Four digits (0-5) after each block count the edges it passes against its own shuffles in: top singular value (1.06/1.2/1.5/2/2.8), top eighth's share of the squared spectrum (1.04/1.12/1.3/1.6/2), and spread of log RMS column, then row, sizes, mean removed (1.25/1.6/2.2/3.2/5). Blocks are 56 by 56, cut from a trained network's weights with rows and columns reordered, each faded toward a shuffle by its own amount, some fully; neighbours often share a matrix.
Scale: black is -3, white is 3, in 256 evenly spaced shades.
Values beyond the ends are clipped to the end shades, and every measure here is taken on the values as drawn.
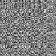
4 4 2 2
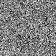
0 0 0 0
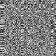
4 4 3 1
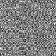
4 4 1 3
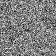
1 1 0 0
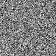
1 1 0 0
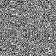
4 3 0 2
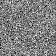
0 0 0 0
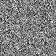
1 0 0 0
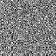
4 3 2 1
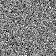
2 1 0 0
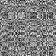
4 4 1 2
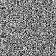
3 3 0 1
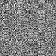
4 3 1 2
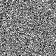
2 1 0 0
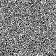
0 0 0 0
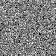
1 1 0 0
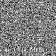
3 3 0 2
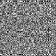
4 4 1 2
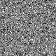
0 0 0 0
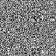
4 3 1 2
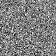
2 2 0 0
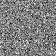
1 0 0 0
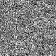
3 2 0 0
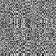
4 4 3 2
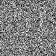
2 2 0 0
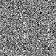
3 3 1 0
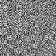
4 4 2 1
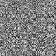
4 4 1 1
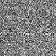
3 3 0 1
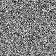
1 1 0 0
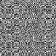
4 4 2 3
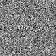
3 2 0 1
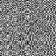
4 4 3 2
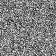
0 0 0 0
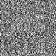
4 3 1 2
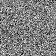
2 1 0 0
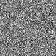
3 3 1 0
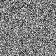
0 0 0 0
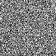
2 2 0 0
